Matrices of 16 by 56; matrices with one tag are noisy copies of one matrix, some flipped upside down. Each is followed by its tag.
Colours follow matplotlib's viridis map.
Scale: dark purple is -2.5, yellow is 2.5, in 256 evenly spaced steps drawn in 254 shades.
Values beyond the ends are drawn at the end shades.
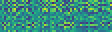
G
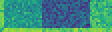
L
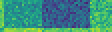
L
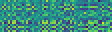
G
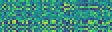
G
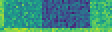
L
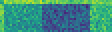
L
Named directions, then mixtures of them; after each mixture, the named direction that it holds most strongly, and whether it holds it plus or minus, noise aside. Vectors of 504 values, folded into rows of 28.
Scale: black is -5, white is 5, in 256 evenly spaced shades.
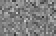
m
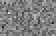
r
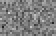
r, plus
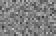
m, plus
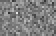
m, plus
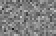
m, minus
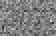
r, plus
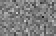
m, plus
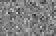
m, plus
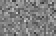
m, plus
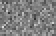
r, minus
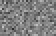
r, minus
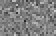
m, minus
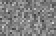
r, minus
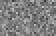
m, plus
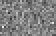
r, minus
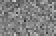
m, minus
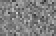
m, plus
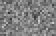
r, minus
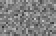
r, plus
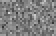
r, plus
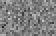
r, plus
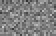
m, minus
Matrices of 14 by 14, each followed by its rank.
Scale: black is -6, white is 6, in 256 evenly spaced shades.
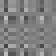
one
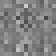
three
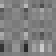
one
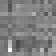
three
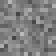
full rank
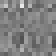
three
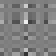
one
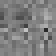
three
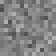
full rank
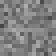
full rank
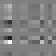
one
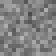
full rank
